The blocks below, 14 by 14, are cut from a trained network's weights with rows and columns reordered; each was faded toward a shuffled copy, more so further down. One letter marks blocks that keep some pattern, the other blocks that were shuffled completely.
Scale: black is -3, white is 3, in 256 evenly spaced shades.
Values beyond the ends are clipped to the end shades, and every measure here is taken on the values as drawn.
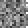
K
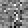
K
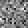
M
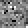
M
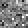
M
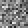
M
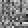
K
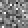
M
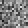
M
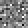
M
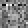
K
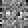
K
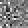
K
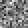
M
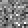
M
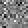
K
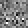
K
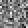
K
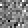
M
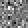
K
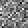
M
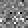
K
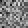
K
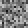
M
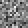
M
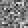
M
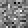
M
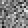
M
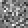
M
